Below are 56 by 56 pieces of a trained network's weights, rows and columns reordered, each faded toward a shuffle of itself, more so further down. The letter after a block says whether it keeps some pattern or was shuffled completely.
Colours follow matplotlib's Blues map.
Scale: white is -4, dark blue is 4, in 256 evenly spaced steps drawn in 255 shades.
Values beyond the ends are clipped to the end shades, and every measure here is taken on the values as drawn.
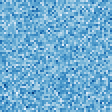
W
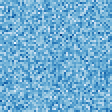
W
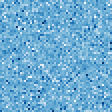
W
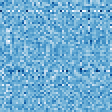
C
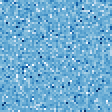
W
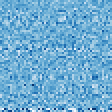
C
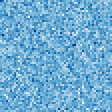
W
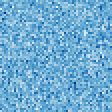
W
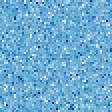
W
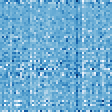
C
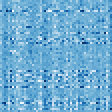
C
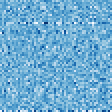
C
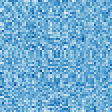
C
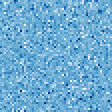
W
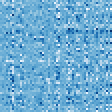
C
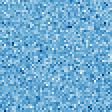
W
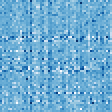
C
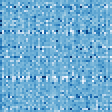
C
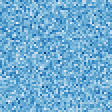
W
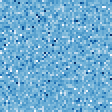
W
